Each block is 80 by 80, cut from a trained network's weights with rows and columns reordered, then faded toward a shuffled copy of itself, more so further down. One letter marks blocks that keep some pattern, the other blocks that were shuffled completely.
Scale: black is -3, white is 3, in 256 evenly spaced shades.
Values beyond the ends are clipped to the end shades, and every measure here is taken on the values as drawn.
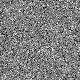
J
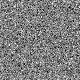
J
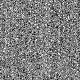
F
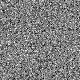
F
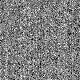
F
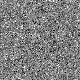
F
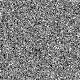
J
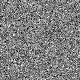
J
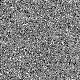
J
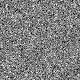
J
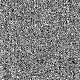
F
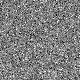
J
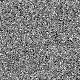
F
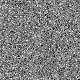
J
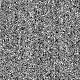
F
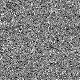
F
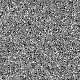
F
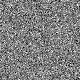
J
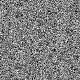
F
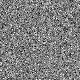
F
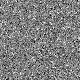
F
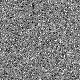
J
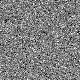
J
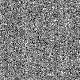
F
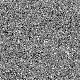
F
